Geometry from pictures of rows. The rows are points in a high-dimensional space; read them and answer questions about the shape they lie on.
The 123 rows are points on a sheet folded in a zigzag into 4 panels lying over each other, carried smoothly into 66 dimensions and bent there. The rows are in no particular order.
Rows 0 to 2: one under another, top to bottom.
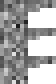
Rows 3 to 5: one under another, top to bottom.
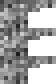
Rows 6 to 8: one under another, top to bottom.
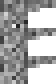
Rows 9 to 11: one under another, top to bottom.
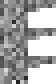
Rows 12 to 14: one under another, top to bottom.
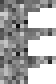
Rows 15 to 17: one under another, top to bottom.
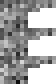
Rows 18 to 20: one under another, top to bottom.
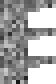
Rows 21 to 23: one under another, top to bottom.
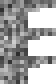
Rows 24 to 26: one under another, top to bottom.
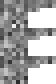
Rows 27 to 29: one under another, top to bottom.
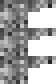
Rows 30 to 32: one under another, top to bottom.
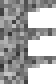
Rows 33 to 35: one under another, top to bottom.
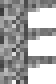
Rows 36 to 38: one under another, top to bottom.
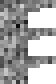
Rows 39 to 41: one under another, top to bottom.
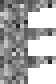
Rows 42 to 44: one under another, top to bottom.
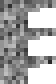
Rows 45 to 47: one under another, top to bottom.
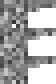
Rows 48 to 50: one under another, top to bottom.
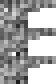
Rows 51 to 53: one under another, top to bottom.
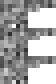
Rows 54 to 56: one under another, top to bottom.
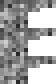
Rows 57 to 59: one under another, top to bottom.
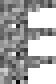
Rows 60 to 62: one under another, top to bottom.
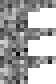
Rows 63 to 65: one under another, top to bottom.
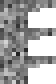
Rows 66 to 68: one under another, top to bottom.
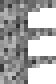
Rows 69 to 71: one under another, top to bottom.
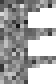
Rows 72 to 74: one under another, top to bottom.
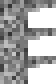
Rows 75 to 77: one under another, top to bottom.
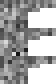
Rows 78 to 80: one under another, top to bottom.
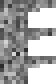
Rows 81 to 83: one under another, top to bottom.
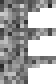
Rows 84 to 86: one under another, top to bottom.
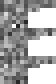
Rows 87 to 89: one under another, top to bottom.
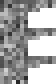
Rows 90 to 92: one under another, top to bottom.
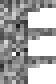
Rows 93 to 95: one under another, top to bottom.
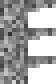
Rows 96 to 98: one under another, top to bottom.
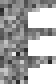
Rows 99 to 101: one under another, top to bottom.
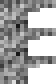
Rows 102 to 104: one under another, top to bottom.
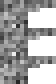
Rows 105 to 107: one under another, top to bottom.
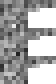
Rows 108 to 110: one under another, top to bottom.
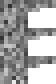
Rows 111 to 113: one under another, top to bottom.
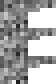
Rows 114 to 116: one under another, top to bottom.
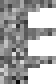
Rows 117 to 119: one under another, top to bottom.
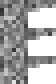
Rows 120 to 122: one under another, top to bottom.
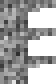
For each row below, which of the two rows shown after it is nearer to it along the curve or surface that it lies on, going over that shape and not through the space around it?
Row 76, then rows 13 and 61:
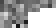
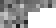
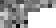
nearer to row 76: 61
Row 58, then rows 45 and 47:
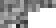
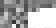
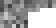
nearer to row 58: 47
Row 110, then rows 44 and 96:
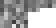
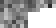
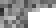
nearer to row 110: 44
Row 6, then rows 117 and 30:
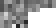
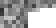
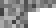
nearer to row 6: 30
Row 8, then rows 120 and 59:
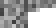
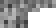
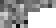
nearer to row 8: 59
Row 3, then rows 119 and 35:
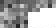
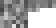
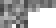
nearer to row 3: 119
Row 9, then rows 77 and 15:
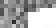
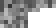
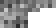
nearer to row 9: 77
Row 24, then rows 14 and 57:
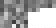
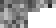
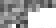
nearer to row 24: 14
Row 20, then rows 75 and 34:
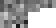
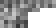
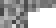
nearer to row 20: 34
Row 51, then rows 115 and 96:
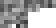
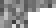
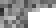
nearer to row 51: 96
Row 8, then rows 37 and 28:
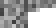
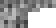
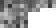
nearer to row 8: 28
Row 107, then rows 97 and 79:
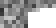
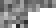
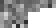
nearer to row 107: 97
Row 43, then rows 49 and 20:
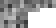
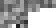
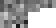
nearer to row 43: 49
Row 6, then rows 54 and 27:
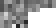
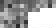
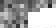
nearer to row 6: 54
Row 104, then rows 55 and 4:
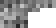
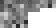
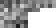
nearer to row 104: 4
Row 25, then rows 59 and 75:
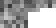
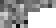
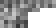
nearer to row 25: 59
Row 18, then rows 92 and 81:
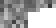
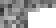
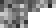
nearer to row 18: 81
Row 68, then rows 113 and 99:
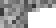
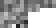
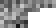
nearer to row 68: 113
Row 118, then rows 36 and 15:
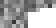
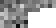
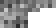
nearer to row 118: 36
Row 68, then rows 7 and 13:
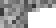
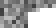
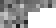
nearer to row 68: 7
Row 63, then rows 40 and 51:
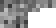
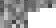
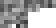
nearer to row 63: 51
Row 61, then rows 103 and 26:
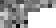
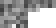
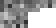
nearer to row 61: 26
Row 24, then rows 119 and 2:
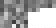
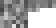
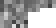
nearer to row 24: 2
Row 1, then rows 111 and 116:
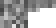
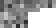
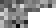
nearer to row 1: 111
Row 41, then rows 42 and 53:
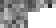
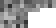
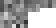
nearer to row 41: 53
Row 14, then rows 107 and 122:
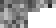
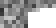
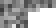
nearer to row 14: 107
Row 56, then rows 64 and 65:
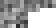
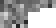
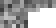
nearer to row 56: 65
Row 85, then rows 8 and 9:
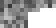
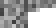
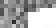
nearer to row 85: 8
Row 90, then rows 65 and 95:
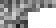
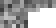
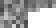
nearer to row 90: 65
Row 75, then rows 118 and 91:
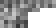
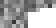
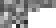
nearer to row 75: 91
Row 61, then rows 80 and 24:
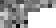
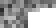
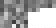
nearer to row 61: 24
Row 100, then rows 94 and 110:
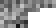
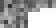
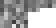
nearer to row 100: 94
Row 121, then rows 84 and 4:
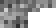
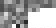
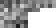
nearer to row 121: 4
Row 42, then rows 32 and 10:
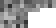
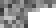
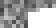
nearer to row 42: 32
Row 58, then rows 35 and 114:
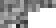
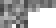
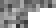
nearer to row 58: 114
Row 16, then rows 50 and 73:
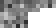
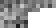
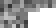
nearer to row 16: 73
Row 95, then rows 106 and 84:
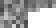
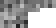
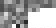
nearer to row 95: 84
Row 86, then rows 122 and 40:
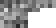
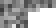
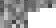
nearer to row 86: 122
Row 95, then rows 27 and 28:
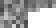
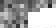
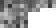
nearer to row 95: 28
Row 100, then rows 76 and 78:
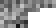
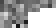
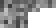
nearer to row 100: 78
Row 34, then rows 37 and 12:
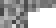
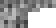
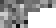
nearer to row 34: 12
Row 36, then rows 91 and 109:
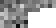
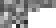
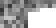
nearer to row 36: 91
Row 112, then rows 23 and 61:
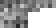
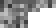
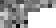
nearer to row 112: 23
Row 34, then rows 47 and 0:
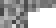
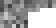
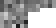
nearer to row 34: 47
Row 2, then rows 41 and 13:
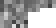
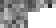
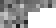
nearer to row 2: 41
